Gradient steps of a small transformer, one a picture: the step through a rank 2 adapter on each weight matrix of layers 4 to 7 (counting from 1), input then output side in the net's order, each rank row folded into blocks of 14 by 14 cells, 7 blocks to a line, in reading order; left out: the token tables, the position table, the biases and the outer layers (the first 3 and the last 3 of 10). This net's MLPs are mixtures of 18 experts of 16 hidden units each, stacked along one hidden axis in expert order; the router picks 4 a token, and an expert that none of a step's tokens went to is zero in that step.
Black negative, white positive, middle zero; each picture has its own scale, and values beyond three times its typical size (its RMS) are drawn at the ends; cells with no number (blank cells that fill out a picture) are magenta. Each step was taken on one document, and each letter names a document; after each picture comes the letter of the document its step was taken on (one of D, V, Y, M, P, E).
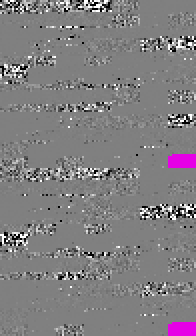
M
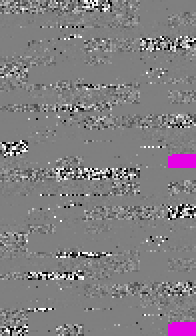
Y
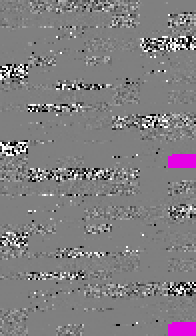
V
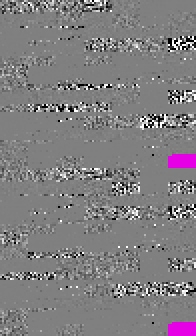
M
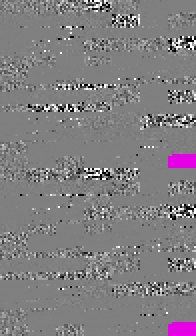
M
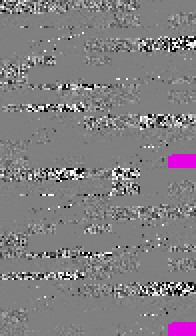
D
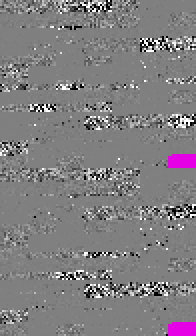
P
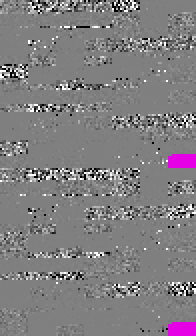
V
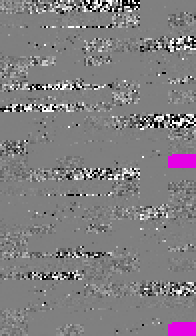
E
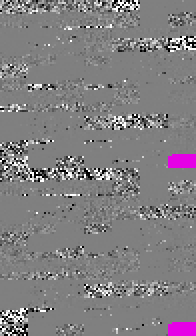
E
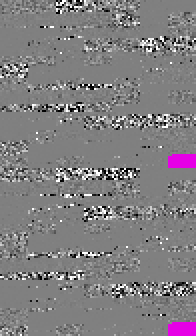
Y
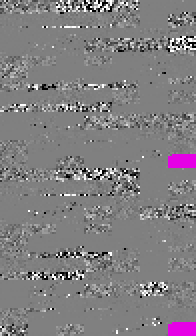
E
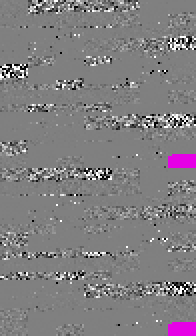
V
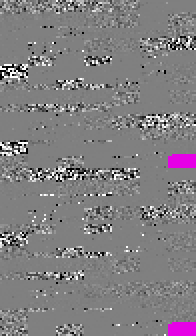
V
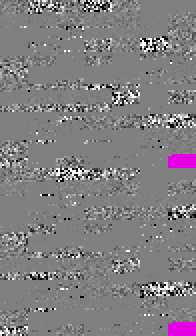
Y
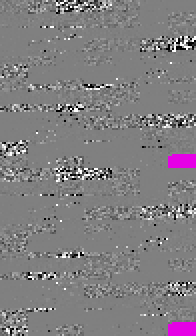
Y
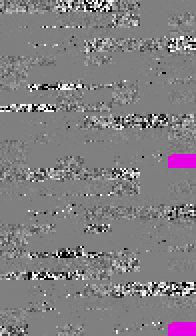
E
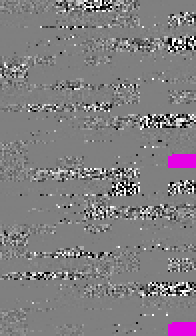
M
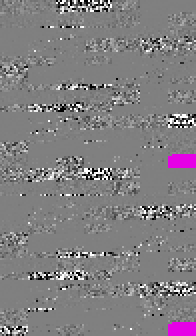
Y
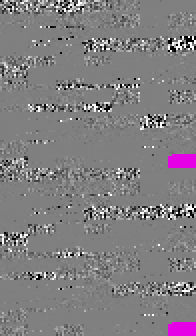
M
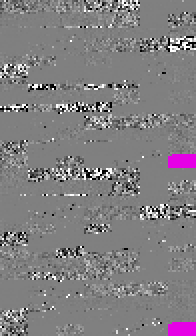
E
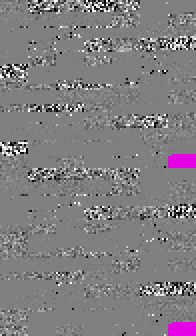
V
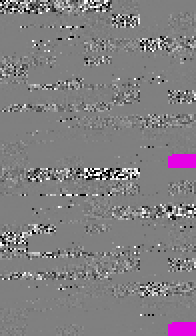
M
